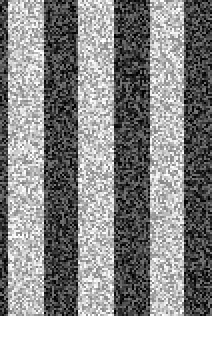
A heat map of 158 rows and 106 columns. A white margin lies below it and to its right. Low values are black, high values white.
Stripes: upright, repeating 3 times. Histogram: flat. Average level on the scale: 50%.
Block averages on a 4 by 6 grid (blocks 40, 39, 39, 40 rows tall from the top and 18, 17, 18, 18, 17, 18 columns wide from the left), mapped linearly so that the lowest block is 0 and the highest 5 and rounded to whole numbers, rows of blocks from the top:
5 0 5 0 5 0 / 5 0 5 0 5 0 / 5 0 5 0 5 0 / 5 0 5 0 5 0
